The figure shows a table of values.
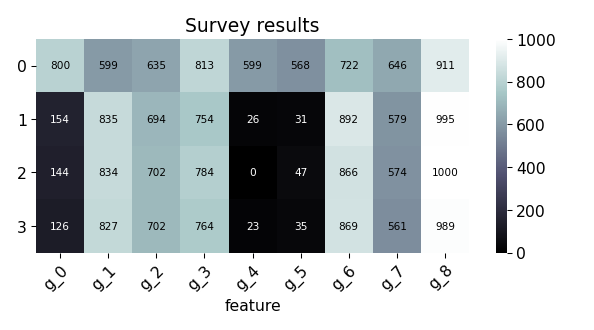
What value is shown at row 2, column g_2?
702
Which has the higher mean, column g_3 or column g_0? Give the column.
g_3
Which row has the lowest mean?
3
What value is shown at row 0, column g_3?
813
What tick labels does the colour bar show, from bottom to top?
0, 200, 400, 600, 800, 1000
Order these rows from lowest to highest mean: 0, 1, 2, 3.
3, 2, 1, 0
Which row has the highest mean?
0
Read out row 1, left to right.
154 835 694 754 26 31 892 579 995
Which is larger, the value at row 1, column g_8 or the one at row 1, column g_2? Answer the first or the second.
the first
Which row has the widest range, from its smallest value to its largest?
2
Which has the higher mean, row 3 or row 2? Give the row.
2
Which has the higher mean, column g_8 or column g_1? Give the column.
g_8
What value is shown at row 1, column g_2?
694
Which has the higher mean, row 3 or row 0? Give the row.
0
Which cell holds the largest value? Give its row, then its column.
2, g_8
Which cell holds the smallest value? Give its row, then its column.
2, g_4
